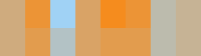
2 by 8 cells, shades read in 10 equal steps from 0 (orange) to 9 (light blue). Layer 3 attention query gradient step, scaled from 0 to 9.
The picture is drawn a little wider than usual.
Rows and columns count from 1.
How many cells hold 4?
2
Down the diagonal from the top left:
4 2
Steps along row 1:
down up down down up up down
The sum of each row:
29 31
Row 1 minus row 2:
0 -1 2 0 -2 -1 0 0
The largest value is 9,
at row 1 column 3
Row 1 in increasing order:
0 1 1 3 4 5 6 9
